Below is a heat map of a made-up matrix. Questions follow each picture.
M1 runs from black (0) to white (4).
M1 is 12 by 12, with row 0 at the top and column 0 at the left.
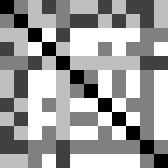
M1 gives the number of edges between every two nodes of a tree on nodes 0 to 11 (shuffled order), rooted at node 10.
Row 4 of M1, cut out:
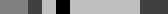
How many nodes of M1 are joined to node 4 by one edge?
3
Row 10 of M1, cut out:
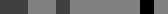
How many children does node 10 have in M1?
3
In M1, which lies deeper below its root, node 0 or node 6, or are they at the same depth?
node 6
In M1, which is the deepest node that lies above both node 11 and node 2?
4
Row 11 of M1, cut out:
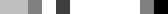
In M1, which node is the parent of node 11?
4
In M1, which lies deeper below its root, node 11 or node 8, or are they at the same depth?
the same depth
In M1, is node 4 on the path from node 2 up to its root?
yes
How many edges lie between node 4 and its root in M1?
1
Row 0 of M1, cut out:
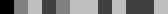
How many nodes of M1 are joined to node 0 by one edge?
4
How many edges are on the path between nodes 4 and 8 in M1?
3
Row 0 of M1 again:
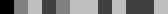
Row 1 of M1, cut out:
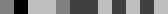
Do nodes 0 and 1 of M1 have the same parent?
yes
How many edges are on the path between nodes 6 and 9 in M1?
4
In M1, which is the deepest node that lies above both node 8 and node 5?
1
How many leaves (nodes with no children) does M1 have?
8
